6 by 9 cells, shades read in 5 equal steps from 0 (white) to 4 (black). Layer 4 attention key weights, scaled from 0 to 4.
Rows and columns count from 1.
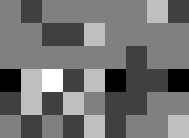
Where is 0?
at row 4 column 3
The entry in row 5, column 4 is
1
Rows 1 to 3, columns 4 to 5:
2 2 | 3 1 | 2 2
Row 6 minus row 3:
0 1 0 1 -1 1 -1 0 -1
